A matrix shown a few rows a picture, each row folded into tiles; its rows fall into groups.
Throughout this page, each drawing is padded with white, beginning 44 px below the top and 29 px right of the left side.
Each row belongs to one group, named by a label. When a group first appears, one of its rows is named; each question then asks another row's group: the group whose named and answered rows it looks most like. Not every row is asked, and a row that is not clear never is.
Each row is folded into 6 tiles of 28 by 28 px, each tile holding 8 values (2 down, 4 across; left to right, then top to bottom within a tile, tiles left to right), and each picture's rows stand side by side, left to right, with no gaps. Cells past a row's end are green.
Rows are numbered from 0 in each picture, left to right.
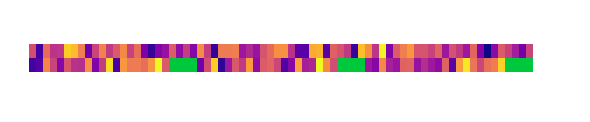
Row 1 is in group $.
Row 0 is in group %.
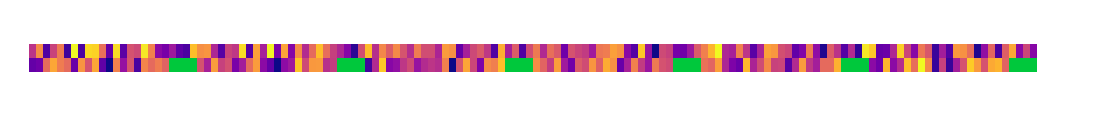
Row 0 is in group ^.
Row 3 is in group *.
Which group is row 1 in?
^
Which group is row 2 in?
$
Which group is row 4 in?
*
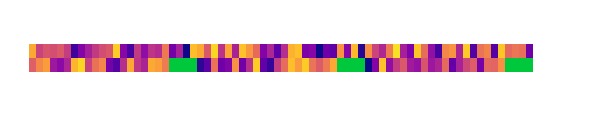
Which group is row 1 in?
%
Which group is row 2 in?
$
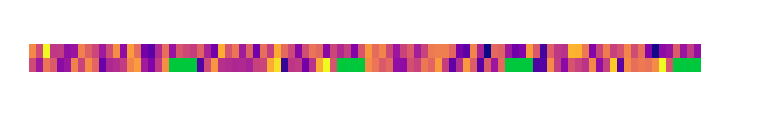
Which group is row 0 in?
*
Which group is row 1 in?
$
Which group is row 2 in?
*
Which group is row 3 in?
%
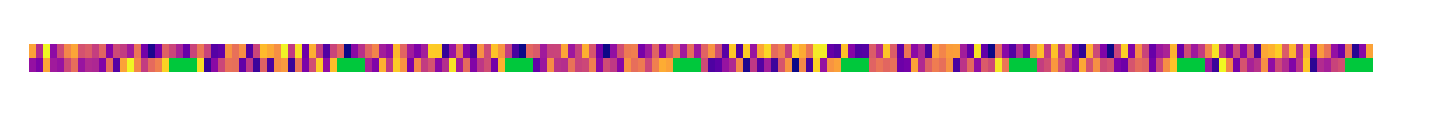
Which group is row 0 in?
%
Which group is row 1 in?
^
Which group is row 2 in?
^
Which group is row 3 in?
%
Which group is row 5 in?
*
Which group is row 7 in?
^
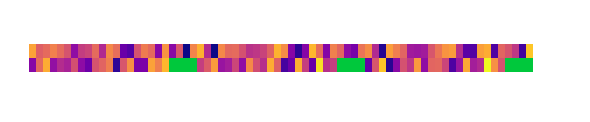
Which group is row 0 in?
$
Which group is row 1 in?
$
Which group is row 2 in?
$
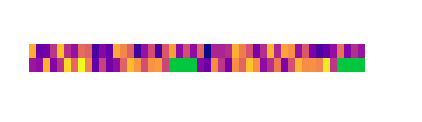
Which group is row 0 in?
%
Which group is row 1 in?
%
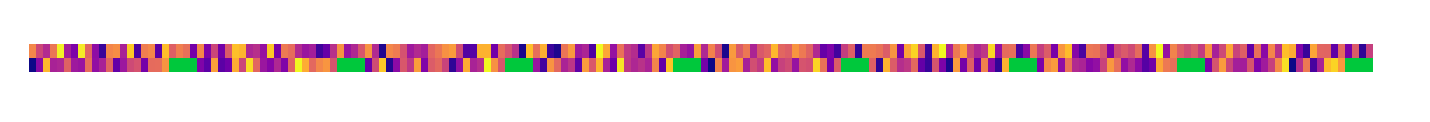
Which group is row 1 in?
%
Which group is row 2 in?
$
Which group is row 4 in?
^
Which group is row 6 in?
$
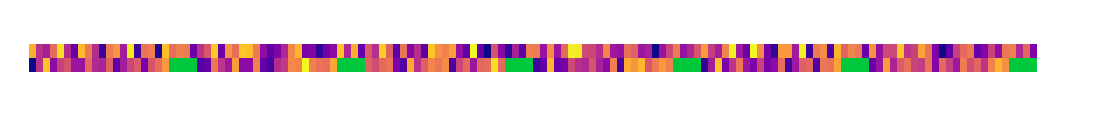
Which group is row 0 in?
$
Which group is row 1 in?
%
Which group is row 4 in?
$
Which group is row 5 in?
%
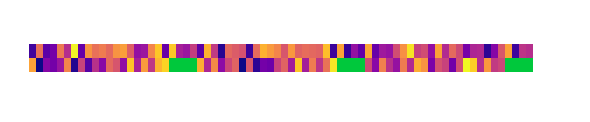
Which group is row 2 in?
%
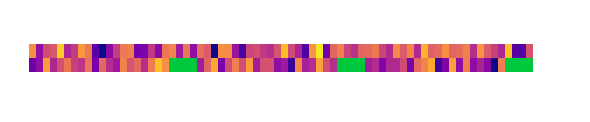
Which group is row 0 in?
%
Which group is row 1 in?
$
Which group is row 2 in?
^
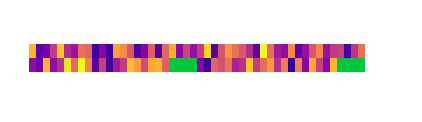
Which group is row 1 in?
^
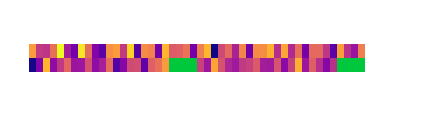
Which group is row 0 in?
$
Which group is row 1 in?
^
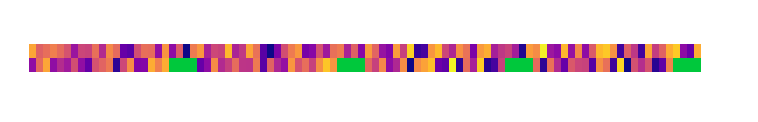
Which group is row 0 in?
$
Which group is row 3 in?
^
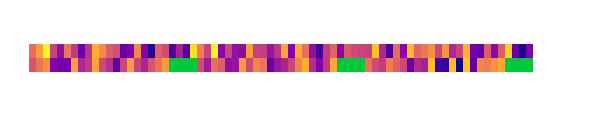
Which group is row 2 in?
^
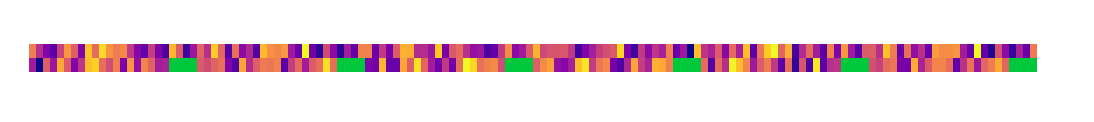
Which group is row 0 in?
^
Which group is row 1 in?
*
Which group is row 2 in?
%
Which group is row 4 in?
^
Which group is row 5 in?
*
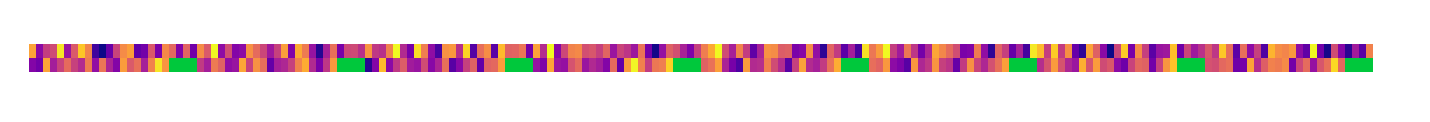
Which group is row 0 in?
%
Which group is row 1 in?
*
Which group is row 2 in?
$
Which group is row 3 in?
%
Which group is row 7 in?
*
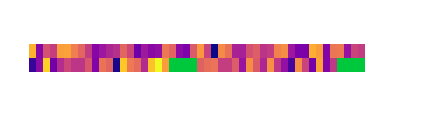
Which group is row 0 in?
%
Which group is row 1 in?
$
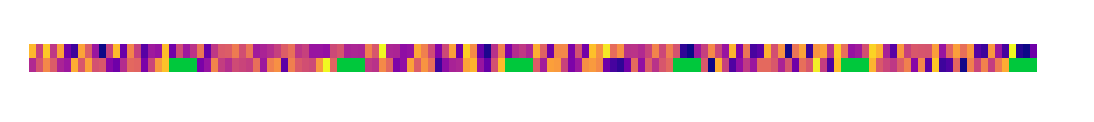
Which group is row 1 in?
%
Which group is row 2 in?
*
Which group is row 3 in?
^
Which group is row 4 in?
^
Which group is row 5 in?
^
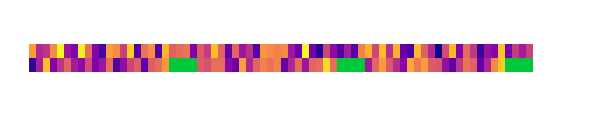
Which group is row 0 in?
$
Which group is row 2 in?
*
